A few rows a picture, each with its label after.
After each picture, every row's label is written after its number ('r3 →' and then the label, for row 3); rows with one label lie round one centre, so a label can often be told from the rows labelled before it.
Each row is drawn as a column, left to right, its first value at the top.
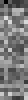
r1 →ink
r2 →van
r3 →ink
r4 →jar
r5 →jar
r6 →jar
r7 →ink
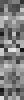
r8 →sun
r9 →van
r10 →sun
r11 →ink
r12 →sun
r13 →van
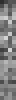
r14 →van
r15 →van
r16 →ink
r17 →van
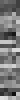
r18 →sun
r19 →sun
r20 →sun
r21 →sun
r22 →ink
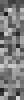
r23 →sun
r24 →ink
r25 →jar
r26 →van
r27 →sun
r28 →van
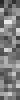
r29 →jar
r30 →ink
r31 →ink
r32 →van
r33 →jar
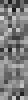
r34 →van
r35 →ink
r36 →jar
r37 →sun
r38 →jar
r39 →sun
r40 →van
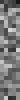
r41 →van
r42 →sun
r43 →jar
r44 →jar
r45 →ink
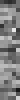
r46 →van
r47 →van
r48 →van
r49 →jar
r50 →sun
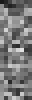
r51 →van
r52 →jar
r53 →ink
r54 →sun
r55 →sun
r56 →ink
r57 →jar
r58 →jar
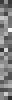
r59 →van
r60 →ink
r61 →jar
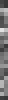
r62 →jar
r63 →jar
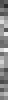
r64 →ink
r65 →ink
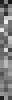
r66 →jar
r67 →ink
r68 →van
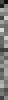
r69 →jar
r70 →van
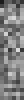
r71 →jar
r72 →ink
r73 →van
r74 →van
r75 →ink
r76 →van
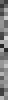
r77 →sun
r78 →van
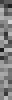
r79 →van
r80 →sun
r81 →ink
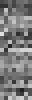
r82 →ink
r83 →jar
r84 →sun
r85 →ink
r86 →sun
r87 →sun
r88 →ink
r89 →sun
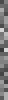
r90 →jar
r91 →ink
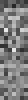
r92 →sun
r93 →jar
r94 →van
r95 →ink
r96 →van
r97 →jar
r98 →jar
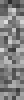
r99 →ink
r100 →ink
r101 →van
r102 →jar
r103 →sun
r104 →ink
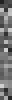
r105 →jar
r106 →sun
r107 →jar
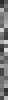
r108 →jar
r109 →sun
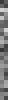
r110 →van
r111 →jar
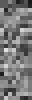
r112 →jar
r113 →sun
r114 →ink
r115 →sun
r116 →van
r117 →jar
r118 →jar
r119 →jar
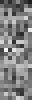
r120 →van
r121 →ink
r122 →van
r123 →ink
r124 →sun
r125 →sun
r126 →van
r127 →jar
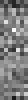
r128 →van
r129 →ink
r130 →van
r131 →jar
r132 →ink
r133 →jar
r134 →ink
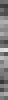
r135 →ink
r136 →ink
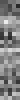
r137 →sun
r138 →ink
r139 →sun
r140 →ink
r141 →ink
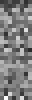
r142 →van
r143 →sun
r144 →ink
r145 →jar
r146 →van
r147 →sun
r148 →jar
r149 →van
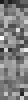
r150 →van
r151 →ink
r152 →van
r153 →van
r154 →jar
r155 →sun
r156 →ink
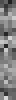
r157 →van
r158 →sun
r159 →van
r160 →van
